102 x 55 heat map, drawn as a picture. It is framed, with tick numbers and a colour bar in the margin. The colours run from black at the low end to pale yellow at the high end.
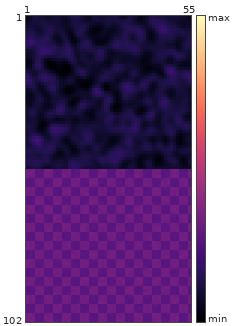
The table splits into 2 rows of 1 panel. Panel 1,1: very low, blotchy, faint in contrast. Panel 2,1: low, checkered, faint in contrast.
